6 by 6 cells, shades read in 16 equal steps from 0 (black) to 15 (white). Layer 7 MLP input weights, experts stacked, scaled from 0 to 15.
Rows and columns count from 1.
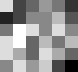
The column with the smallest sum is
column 6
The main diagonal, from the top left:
13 4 13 11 10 0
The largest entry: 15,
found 2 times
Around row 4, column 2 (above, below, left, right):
15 10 13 6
